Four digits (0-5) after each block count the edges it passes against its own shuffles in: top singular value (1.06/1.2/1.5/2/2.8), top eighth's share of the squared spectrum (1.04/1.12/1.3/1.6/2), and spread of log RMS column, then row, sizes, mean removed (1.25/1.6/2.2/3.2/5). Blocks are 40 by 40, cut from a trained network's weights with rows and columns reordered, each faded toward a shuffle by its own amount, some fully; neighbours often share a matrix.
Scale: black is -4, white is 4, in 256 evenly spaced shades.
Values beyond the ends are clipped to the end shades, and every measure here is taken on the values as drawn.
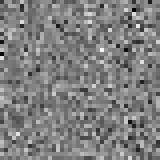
2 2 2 0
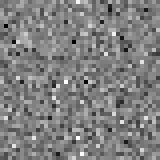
0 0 0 0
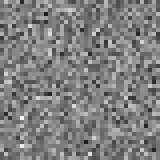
1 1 0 0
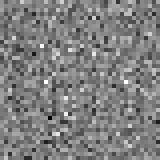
2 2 0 0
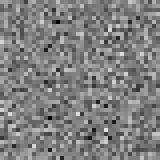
0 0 0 0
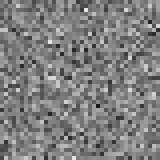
0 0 0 0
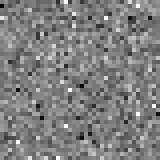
0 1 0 0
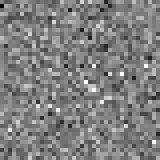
0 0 0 0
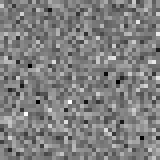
0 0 0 0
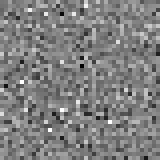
0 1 0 0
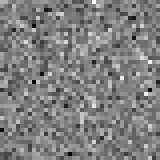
0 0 0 0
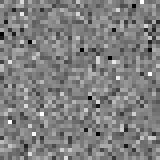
0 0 0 0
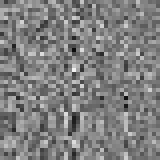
4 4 3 1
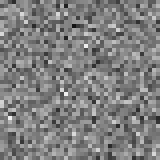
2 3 1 0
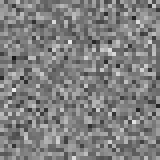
1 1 0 0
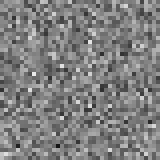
2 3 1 0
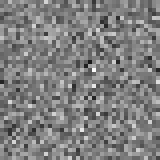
1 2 0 0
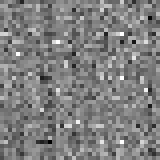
3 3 0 2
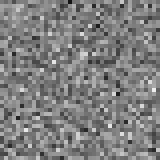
1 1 0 0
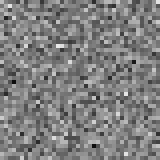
2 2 0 0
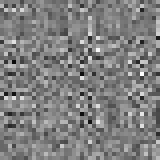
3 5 3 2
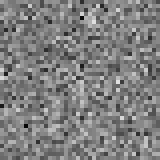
1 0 0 0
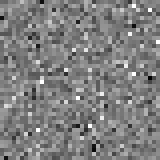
0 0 0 0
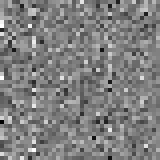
2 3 2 0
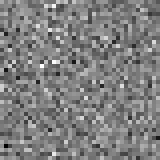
1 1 0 0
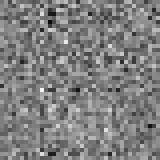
3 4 2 2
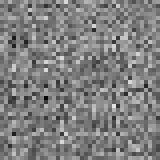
3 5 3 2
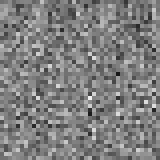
3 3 1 0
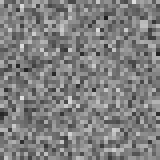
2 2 0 0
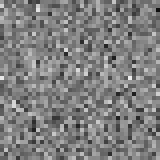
2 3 1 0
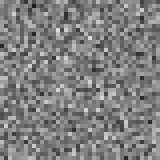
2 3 1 0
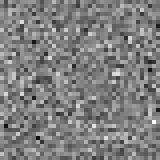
1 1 0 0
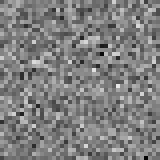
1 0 0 0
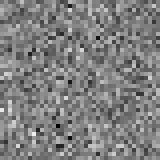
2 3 1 0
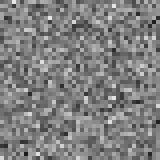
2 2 0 0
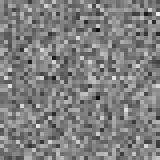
1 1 0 0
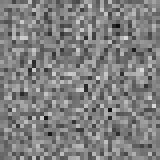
3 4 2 1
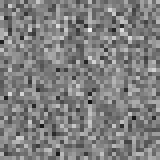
2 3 1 1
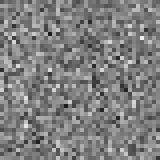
1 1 0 0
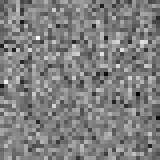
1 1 0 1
